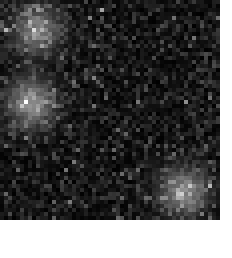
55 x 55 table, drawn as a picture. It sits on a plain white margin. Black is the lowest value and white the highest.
Odd rows or columns: none. Bumps: three. Histogram: skewed, a long tail of high values.
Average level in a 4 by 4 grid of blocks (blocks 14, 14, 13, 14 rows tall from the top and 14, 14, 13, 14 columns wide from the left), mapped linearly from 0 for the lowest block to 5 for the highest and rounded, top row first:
5100 / 4100 / 2001 / 0015
